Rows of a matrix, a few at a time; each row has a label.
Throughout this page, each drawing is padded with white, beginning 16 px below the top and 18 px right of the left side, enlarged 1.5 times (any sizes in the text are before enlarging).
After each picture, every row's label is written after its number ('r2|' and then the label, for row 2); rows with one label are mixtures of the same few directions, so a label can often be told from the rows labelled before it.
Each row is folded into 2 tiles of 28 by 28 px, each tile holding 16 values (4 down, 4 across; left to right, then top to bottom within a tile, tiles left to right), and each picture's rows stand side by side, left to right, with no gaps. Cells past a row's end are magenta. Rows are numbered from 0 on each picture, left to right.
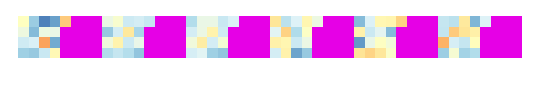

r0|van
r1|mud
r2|mud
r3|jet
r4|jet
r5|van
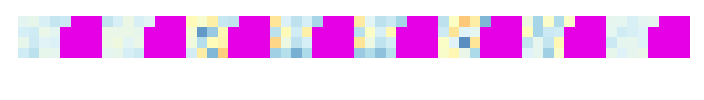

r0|jet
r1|mud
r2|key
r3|jet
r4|jet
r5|van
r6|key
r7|van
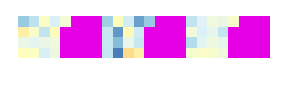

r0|mud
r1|jet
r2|jet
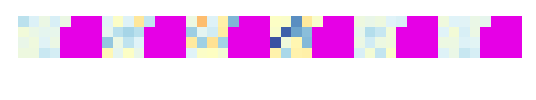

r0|mud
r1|van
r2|key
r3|van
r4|key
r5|jet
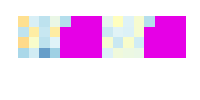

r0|jet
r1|key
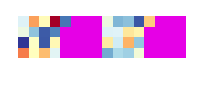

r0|van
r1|van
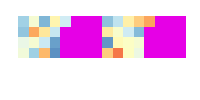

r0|key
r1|jet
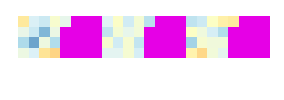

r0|mud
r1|key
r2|jet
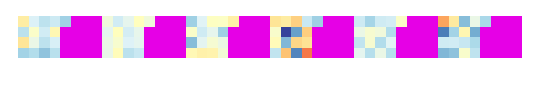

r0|jet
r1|jet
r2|jet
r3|key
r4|key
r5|mud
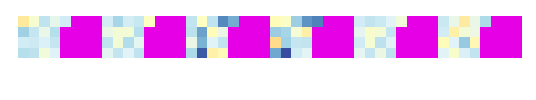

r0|mud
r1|key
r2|jet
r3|jet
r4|key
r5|van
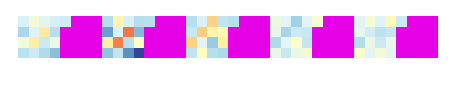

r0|mud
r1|mud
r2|van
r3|van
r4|van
